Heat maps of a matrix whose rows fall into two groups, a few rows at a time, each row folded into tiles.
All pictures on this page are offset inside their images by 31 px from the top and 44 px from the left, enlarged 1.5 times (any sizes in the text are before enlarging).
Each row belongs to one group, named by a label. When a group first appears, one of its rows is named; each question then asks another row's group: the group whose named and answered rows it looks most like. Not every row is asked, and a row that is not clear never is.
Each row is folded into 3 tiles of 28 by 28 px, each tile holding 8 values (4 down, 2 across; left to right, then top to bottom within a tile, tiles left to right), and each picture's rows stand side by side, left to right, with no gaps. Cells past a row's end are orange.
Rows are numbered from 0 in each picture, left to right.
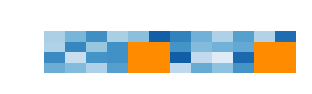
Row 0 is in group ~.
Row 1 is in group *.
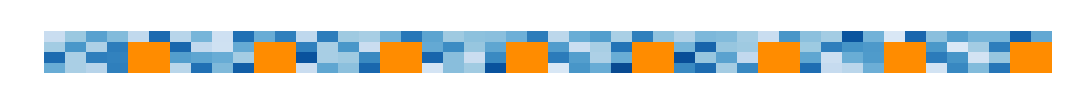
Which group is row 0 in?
~
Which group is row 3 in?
*
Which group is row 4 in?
*
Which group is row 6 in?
~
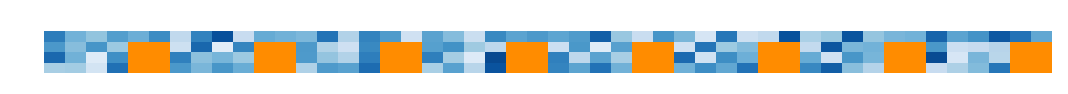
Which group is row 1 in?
~
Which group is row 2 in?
*
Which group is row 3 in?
*
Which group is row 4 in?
~
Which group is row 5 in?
~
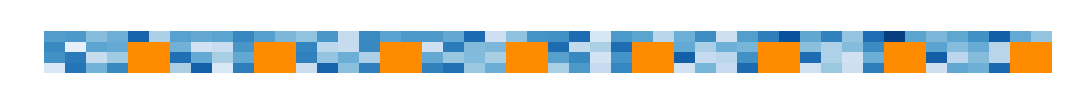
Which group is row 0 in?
*
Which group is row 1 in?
*
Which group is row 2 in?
*
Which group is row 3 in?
~
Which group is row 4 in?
*
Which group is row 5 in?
*
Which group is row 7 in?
*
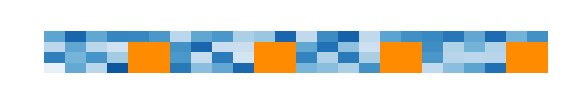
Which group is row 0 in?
*
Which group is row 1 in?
~
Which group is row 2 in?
~
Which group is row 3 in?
*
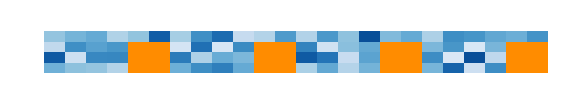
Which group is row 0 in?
~
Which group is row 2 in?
*
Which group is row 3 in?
~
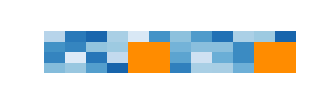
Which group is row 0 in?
~
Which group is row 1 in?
~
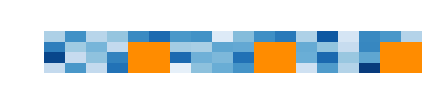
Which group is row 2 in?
*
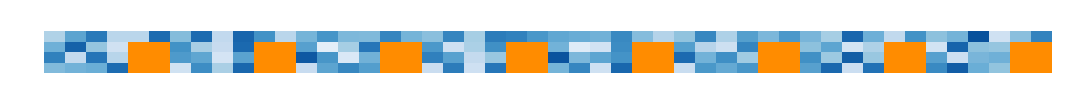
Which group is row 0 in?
~
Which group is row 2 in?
*
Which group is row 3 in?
*
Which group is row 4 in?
*
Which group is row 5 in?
*
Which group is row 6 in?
~
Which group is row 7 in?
~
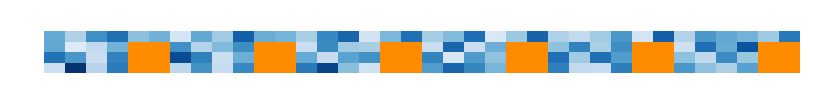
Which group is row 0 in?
*
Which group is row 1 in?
*
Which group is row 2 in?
~
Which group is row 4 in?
~
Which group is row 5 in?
~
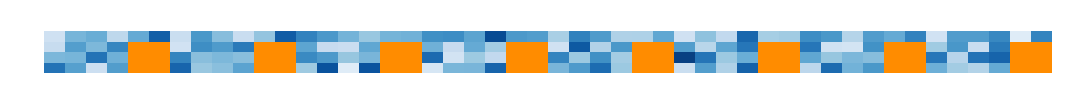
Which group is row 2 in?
*
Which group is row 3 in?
*
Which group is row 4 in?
~
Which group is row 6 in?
*
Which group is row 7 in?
~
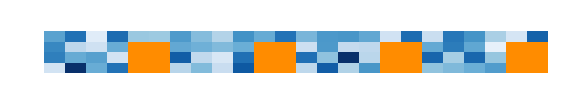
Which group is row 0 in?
*
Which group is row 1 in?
*
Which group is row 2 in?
~
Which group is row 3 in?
~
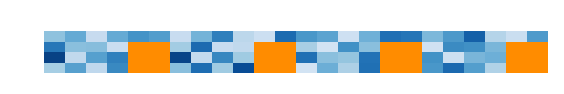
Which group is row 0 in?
*
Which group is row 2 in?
*
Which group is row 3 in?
~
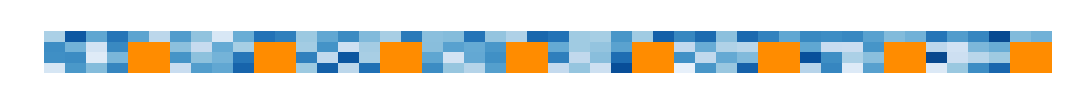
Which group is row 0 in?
*
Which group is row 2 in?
~
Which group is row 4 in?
*
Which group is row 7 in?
*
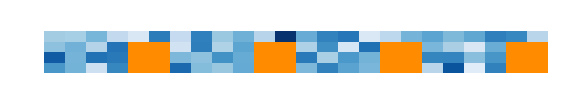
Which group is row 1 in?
~
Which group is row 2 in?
~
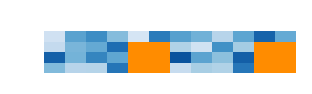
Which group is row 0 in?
~
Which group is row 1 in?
*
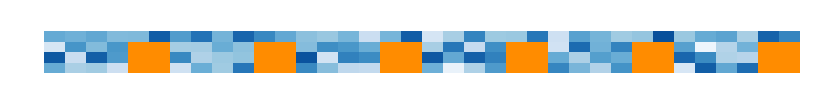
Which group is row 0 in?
~
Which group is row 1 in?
*
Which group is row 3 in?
~
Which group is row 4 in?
~
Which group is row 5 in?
*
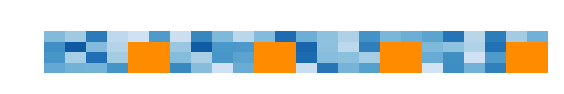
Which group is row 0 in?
~
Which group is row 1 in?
~
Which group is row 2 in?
*
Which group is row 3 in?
*
